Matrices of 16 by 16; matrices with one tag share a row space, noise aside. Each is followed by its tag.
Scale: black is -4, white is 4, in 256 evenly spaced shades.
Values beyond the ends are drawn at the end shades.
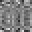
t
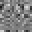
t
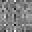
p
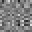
t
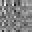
p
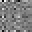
p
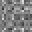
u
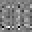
t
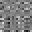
t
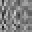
p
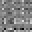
u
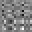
u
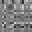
u
